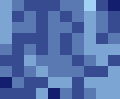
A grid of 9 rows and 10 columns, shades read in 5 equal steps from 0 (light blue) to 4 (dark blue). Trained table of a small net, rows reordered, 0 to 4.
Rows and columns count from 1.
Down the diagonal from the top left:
1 3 2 3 2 2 2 1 1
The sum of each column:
18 24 21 22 20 20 22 12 17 19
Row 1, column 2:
2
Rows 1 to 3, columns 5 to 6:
3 2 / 2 3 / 2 2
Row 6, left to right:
3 3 1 2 2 2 3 2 1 3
